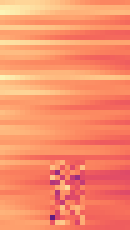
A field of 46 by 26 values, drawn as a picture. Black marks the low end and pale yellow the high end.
Odd patch: rougher, in the bottom middle. Slope: up to the top left. Roughest part: bottom middle. Grain: streaks across.
